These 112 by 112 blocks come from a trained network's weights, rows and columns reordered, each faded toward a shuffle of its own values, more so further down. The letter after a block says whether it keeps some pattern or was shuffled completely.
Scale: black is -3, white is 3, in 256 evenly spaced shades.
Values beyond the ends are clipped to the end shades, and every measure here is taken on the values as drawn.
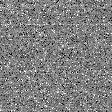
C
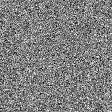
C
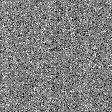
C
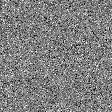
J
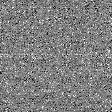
C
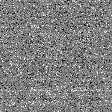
C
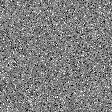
J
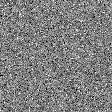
J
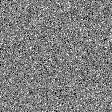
J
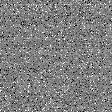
C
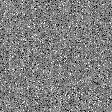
C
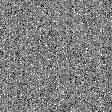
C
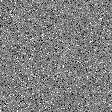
J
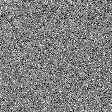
J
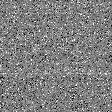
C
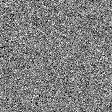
C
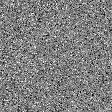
J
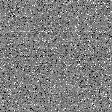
C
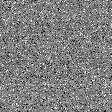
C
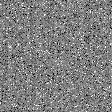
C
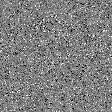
J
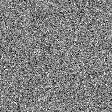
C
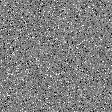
J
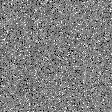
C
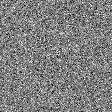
J
